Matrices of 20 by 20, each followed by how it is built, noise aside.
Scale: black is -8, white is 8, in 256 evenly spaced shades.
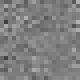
low rank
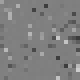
sparse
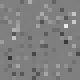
sparse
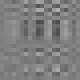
low rank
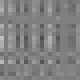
low rank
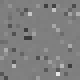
sparse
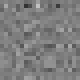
low rank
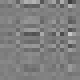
low rank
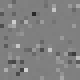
sparse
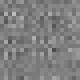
low rank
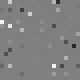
sparse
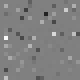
sparse
